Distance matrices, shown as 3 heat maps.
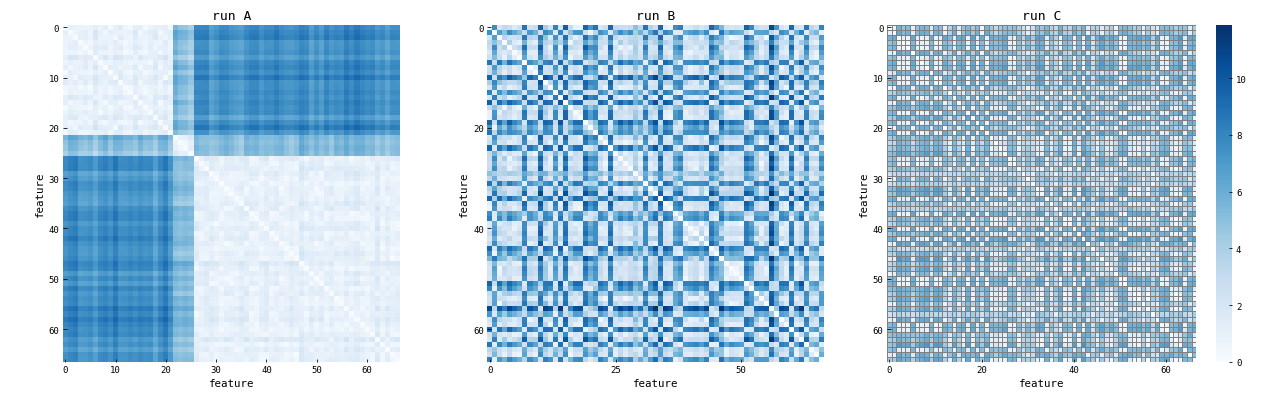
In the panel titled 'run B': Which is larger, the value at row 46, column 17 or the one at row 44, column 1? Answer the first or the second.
the first
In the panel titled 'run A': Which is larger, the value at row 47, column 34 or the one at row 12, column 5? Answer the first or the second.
the first
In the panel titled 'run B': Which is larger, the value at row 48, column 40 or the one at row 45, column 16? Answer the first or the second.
the second
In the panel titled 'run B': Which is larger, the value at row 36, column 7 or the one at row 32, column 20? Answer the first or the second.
the first
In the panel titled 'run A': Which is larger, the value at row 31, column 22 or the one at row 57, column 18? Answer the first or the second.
the second
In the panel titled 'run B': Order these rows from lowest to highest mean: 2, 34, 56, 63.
2, 63, 34, 56
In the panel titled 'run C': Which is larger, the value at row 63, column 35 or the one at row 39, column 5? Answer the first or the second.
the second
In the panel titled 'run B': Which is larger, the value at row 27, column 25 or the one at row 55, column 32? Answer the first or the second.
the second
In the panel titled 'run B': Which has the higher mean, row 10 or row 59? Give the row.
10
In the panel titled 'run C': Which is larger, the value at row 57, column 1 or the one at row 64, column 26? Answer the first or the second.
the first
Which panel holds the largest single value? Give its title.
run B
